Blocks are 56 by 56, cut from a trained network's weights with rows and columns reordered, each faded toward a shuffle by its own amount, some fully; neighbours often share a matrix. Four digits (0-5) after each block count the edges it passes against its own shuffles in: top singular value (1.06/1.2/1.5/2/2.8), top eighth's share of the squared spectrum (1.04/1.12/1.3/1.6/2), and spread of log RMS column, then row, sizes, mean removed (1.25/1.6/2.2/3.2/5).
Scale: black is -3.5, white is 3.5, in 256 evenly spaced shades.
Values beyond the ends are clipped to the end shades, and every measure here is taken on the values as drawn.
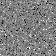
0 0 0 0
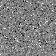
0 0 0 0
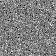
0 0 0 0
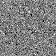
0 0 0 0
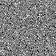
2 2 0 1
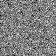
0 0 0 0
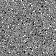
0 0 0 0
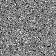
0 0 0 0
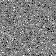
1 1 0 0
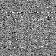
3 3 0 2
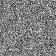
1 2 0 0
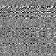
4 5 1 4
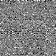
3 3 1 2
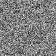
2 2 0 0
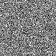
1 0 0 0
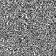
2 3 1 1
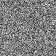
0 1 0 0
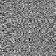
4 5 2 2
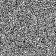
1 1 0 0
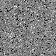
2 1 0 0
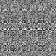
4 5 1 3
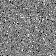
2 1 0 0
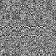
4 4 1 3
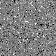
1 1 0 0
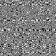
4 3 0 3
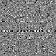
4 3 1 2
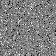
1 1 0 0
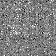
2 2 0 1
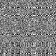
4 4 1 3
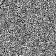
1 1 0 0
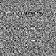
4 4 1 2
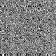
3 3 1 2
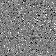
2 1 0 0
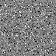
2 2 0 1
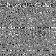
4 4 0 3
